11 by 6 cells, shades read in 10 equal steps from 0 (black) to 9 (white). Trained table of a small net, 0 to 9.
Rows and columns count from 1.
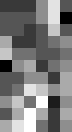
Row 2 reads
3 3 3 5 8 0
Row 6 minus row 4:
-6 3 4 -1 0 0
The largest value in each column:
7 8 9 9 8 6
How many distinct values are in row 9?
5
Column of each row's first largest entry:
5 5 5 1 1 3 6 3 4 3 3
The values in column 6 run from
0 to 6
